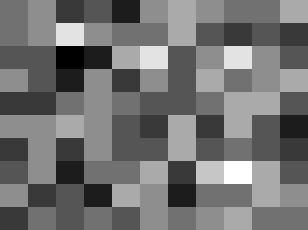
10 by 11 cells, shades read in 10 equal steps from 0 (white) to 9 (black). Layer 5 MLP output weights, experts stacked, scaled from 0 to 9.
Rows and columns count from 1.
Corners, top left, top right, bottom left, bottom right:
5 3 7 5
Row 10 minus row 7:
0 1 -1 1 0 -2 2 -2 -2 -1 -2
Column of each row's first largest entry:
5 9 3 3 1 11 1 3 4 1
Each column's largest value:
7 7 9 8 8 7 8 7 7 6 8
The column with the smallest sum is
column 9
